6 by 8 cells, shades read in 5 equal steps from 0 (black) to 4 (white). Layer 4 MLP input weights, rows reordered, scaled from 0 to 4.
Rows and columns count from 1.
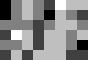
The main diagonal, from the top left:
0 2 2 1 3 3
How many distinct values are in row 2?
4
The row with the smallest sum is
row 2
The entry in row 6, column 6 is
3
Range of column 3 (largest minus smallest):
2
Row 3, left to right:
2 2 2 1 2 3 3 2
